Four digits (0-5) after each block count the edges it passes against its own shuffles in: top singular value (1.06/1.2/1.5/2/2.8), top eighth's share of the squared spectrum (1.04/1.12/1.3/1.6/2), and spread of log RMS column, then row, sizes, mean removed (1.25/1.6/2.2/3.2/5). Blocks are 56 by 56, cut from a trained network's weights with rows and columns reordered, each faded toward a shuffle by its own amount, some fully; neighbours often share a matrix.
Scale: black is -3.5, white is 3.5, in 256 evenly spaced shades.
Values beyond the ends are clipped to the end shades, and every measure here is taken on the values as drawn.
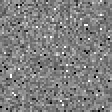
0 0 0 0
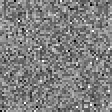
1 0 0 0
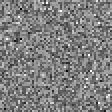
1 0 0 0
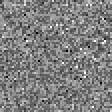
0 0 0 0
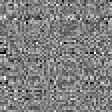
4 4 1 3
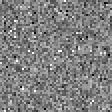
1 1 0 0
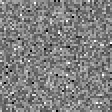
0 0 0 0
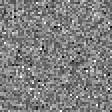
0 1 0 0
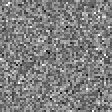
0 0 0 0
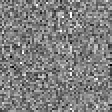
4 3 1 1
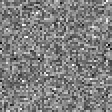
2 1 0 0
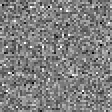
3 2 0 1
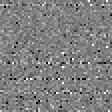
3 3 0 2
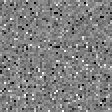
1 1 0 0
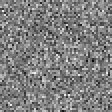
2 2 0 0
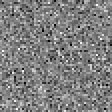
0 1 0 0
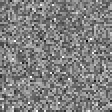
1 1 0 0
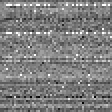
4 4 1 2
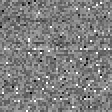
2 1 0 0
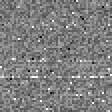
2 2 0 1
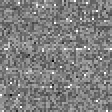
2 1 0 0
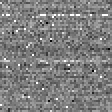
3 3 0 1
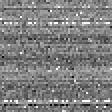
4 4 0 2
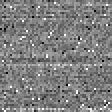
3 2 0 1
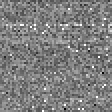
2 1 0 1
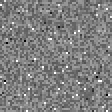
0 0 0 0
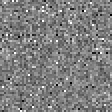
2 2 0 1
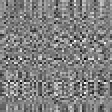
4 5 3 3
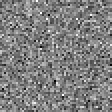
1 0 0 0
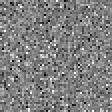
3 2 0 0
